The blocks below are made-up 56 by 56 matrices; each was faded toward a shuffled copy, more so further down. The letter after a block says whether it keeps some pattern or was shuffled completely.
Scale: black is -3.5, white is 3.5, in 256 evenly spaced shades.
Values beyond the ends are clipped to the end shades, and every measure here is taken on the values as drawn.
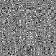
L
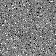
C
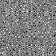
L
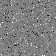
C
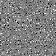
L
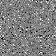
L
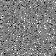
L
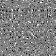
L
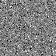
C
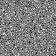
C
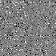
L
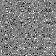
L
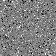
C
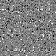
L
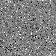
C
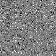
L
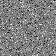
C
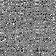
L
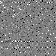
L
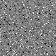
C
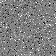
C
